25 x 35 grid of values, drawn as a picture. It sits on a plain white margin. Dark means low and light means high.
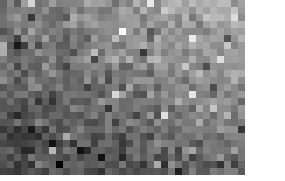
Fine speckle covers the field. The field climbs toward the top right. No row or column stands out. Overall the values sit about 50% of the way up the scale.
